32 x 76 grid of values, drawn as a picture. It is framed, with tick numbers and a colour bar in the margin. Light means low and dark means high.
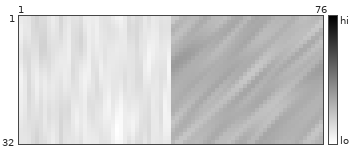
The table splits into one row of 2 panels. Panel 1,1: very low, streaked downward, faint in contrast. Panel 1,2: low, slanting up to the right, faint in contrast.
